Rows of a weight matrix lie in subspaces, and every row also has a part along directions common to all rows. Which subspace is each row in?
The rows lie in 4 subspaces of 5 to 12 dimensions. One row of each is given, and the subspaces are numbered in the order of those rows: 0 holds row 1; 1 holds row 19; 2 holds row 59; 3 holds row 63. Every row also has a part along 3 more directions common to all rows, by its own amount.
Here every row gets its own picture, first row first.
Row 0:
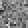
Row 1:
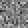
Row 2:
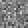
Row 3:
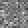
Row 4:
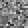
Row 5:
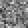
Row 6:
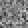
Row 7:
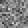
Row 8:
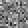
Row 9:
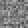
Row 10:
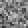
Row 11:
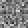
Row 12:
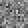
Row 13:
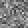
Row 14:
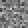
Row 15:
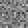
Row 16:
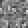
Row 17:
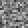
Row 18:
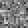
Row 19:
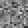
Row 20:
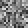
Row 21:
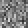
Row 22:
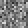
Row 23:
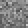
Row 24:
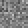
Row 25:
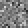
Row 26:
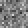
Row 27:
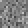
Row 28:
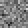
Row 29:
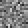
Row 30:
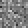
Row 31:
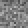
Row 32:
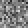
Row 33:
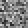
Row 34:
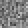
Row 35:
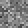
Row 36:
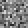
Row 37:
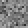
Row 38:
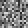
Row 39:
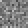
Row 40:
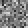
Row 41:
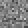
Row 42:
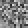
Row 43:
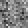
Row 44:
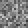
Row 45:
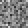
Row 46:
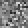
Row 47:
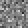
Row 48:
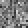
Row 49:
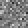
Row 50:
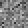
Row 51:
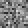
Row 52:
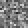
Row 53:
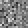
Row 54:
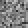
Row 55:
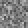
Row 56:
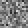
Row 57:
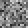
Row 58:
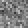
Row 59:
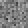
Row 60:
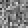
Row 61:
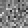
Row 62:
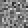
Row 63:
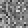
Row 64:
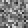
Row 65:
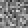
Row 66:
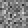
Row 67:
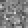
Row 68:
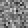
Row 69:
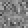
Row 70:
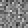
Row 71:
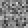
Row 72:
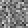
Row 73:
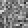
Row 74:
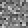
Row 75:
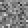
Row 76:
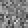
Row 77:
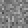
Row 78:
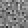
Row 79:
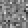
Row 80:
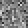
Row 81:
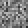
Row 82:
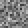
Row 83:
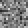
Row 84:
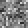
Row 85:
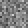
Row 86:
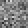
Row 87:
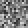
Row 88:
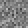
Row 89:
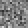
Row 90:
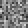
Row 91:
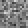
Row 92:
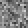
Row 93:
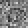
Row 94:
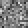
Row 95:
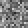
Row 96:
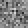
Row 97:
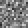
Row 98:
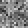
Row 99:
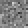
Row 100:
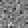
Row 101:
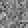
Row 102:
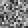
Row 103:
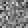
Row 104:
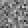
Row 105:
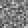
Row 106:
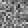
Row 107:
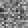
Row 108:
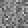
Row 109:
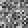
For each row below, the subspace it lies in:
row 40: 1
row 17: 1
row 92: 3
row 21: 0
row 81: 2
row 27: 0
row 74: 3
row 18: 0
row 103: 2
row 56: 1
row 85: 2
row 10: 3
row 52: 1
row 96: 2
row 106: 0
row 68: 3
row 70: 3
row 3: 0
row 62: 1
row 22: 2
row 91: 1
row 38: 2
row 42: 1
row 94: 2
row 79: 0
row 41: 2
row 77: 3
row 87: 2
